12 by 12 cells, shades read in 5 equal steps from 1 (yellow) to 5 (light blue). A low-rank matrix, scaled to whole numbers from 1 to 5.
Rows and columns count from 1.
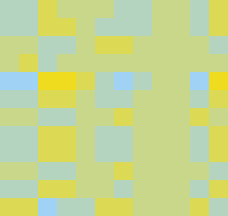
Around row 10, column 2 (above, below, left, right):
4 4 3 4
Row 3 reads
3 3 4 4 3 2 2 3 3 3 3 4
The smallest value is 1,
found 3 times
